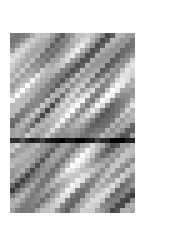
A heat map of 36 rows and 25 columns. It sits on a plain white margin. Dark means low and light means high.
Odd lines: row 22. Average level on the scale: 60%. Grain: diagonal, up to the right. Slope: none. Mirror symmetry: none.
